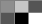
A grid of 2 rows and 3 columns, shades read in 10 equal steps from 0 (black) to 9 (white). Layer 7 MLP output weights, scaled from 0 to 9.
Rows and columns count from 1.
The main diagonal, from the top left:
5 0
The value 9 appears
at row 2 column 3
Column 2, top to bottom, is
7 0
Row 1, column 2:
7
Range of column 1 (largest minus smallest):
2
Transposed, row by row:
5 3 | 7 0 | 3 9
